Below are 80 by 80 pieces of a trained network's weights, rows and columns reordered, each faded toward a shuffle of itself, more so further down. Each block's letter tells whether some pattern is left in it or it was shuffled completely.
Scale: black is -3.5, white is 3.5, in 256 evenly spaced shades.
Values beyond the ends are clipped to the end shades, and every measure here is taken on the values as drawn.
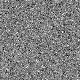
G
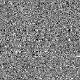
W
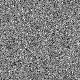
G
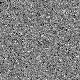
G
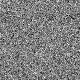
G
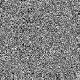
W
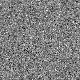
G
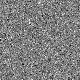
G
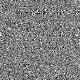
W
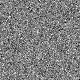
G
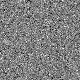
G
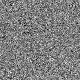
G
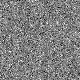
G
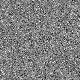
G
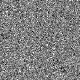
W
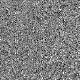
W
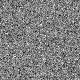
G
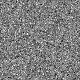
G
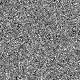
G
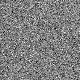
G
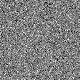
G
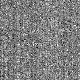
W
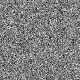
G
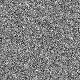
G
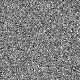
G
